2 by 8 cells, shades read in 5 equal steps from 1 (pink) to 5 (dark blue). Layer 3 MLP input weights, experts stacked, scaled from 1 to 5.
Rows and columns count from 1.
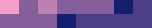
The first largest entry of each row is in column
7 4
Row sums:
24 30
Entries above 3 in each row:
2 5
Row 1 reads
1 3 2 3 3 3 5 4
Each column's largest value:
3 3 3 5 4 4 5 4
